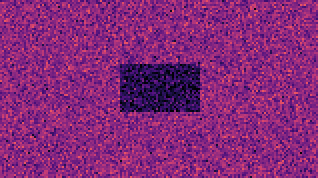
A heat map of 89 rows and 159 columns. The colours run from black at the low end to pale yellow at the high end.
Odd patch: lower, in the centre. Stripes: none. Slope: none. Average level on the scale: 40%. Ninth with the lowest average: centre.
